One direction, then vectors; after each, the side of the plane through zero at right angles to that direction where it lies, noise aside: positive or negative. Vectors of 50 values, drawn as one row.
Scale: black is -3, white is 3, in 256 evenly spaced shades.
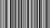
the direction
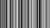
positive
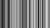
negative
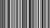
negative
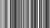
positive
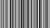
positive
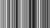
negative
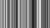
negative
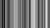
negative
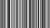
negative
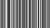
negative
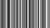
negative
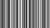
negative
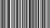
negative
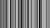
positive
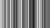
negative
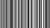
positive
